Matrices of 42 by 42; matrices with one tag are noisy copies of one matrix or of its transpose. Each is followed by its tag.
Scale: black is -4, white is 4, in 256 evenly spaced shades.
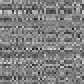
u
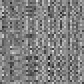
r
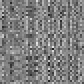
r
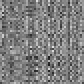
r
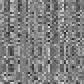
u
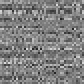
u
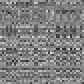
r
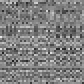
r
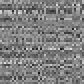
u
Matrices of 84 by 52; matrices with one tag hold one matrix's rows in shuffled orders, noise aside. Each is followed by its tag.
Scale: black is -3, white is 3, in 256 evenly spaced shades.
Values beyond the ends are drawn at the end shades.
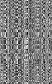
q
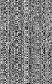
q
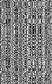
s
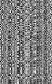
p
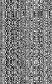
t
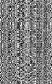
p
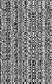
s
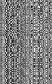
t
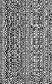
t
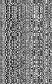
t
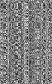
q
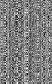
q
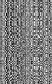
t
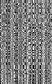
s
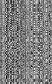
t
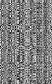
p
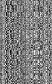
t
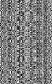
p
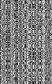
s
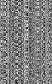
q
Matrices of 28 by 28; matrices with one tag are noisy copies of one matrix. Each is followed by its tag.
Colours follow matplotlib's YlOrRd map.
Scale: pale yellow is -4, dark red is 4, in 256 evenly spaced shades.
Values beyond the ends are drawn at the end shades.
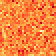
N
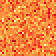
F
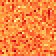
F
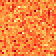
F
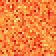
F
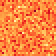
F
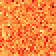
N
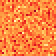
F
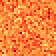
F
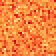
F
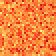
N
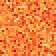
F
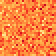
N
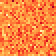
N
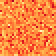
N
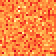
F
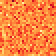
N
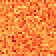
F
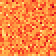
N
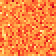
N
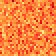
N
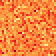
F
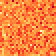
N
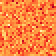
N
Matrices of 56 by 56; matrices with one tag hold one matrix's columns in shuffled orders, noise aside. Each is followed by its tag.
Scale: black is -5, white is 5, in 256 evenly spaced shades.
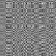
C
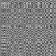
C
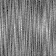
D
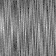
D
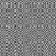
C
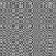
C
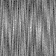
D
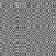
C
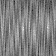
D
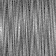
D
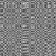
C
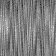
D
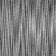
D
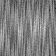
D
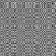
C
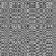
C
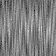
D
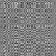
C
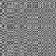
C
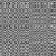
C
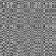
C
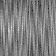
D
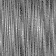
D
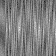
D
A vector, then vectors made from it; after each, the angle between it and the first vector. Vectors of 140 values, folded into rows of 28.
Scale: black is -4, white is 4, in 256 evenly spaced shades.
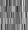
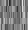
nearly parallel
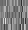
orthogonal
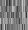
nearly parallel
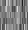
nearly opposite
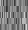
partly aligned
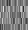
orthogonal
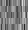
nearly parallel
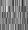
partly opposed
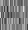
orthogonal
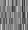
nearly opposite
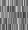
partly opposed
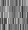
partly opposed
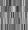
nearly parallel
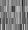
nearly opposite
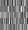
orthogonal
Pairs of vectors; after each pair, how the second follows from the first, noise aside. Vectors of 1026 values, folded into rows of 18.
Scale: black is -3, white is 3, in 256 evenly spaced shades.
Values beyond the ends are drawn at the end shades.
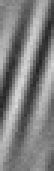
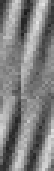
wrapped around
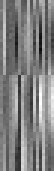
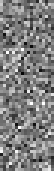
shuffled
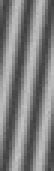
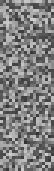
shuffled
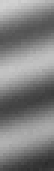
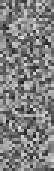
shuffled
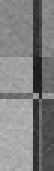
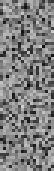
shuffled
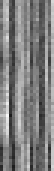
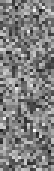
shuffled
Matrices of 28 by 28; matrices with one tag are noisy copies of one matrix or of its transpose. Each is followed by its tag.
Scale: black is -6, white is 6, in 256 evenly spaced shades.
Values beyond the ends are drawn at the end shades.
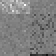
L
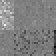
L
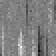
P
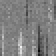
P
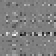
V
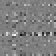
V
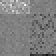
L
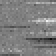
P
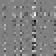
V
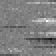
P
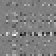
V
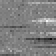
P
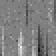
P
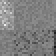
L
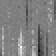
P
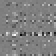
V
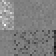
L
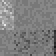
L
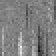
P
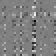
V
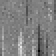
P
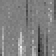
P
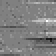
P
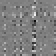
V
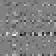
V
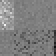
L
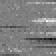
P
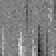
P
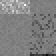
L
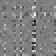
V
